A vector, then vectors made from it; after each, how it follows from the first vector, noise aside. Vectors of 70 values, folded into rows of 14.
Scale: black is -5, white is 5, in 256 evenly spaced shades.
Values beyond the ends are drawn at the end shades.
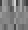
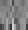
reversed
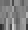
reversed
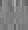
shrunk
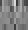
copied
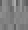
shrunk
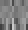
reversed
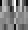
scaled up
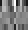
scaled up
